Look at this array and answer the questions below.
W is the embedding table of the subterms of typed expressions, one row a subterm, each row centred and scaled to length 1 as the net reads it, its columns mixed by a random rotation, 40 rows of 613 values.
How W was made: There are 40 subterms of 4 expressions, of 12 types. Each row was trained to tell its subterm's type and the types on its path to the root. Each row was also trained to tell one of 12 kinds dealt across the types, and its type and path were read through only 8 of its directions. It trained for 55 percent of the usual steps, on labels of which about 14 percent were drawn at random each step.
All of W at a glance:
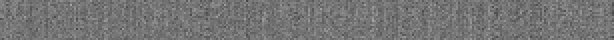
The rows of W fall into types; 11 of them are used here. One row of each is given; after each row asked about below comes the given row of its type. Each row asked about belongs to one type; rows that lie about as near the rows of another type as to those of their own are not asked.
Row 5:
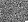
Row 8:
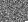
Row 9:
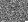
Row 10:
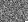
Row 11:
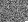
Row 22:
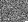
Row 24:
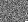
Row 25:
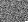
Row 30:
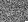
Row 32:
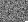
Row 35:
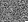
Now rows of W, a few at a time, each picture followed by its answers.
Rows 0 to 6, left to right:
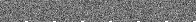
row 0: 9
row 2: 5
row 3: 24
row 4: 9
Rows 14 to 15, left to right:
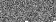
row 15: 11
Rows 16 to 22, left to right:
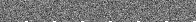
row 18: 10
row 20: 24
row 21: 10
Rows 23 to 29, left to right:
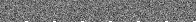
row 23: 10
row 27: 11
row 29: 8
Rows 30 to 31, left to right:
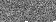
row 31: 5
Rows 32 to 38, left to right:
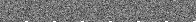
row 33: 24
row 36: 30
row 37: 9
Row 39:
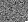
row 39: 8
